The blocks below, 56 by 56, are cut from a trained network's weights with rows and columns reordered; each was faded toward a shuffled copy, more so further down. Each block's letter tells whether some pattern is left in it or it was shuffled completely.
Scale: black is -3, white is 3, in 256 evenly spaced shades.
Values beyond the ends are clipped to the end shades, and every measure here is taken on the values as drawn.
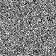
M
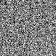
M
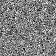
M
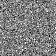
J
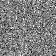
J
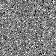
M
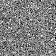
M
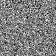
J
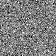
J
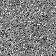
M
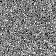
M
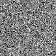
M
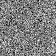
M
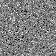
J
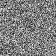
M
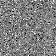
M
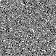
J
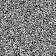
J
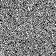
J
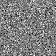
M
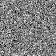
M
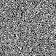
J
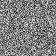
M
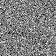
M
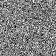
M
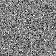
J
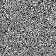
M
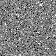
J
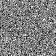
J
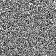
M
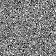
J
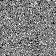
J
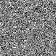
J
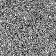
J
